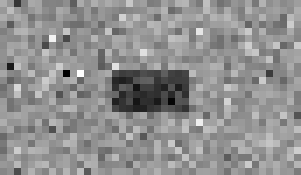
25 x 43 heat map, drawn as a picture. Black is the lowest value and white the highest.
No overall slope runs across the table. No single row or column stands out from its neighbours. Most values sit high, with a long tail of low ones. In the centre lies a patch that is lower than the rest. There are no regular stripes. The ninth with the lowest average is the centre.
